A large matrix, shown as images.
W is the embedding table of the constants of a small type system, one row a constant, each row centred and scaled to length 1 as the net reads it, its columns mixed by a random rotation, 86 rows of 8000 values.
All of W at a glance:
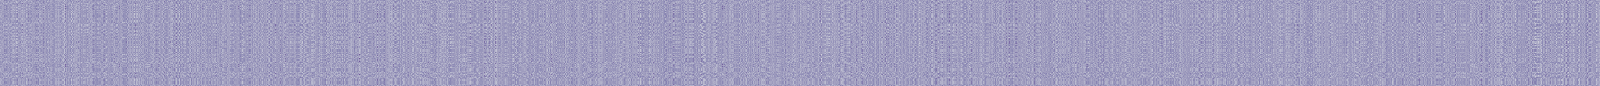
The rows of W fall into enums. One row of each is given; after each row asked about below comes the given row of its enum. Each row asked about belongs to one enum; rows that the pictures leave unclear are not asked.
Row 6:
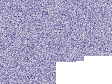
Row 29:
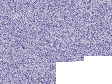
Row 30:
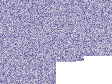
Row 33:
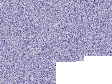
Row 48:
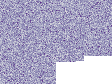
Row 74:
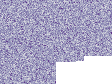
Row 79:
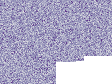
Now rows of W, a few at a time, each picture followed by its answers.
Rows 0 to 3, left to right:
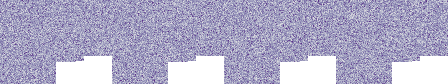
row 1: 48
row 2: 33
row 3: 29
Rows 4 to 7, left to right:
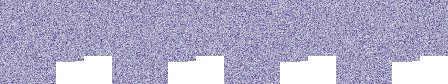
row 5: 30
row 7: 33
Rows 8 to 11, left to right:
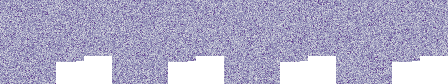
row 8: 6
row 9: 30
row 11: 79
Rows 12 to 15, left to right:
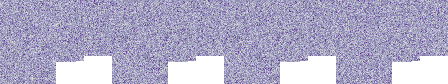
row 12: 33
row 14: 79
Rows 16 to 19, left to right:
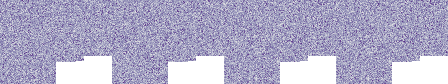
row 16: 30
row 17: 79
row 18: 33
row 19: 33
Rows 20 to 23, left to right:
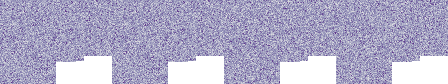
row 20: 79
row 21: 79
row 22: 74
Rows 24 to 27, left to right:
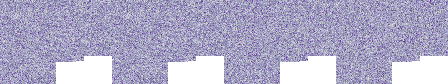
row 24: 29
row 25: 29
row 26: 30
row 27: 33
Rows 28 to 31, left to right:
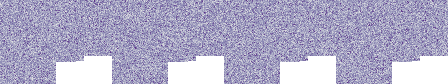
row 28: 33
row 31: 79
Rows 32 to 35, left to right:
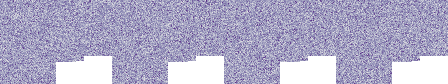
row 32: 29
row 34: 79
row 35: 30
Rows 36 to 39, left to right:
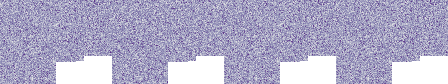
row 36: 33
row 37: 74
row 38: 33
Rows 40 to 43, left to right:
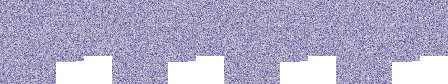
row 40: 30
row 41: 48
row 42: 48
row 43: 33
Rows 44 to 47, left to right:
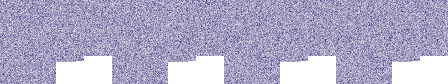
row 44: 30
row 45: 33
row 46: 79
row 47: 79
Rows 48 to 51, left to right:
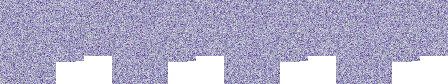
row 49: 30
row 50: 30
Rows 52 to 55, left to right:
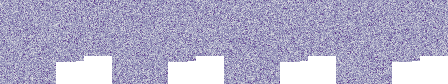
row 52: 33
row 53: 30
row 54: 74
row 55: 79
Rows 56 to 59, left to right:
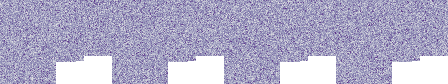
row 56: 33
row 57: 30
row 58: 74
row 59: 79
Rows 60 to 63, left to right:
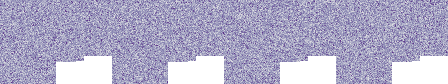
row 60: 79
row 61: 74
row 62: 29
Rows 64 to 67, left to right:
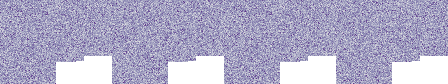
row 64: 6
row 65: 79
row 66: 6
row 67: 48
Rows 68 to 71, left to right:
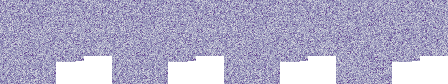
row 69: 30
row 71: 79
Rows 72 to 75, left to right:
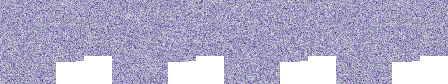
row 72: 48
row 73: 29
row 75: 48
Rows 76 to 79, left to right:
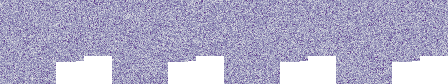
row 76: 33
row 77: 29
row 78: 30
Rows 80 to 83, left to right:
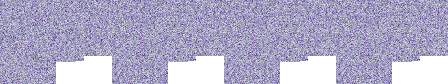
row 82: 30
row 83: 30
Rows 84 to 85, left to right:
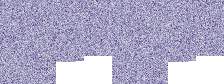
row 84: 79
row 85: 33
